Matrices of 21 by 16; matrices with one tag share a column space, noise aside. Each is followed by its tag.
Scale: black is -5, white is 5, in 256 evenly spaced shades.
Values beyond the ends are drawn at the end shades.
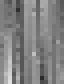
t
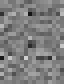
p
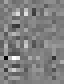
p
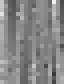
t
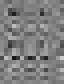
p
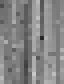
t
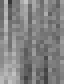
t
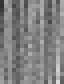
t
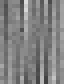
t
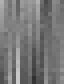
t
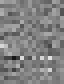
p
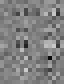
p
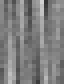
t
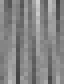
t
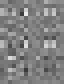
p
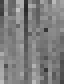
t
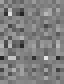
p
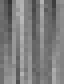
t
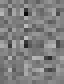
p
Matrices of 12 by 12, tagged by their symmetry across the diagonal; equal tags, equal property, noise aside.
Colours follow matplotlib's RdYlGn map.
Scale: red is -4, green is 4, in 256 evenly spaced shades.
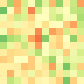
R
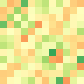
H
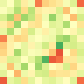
H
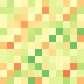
H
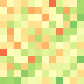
H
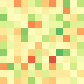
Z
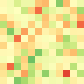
R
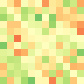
Z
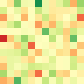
Z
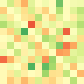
Z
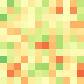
R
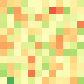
R
